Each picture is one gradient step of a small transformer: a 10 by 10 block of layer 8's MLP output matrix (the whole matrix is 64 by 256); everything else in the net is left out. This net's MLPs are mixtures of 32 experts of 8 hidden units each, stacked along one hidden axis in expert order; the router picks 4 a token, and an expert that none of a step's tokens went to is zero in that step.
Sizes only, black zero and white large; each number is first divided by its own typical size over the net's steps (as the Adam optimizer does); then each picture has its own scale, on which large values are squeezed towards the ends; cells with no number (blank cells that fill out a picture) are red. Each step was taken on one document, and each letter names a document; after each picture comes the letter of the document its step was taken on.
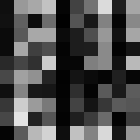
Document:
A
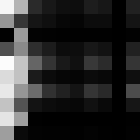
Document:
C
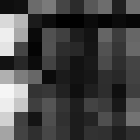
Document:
C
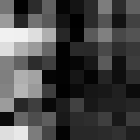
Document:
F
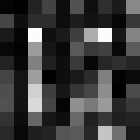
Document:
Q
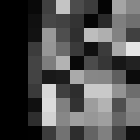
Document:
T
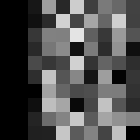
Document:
T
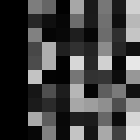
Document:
A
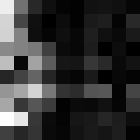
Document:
C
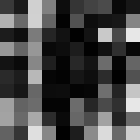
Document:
A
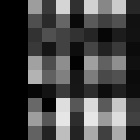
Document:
T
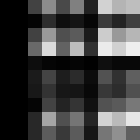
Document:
Q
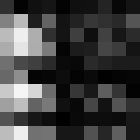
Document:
F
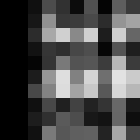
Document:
T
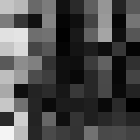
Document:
F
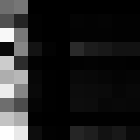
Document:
C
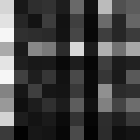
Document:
Q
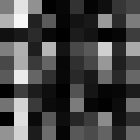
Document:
A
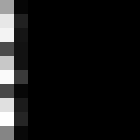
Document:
Q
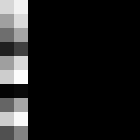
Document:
Q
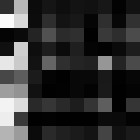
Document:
C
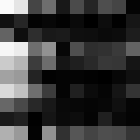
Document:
F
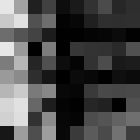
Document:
F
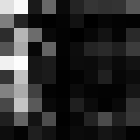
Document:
F
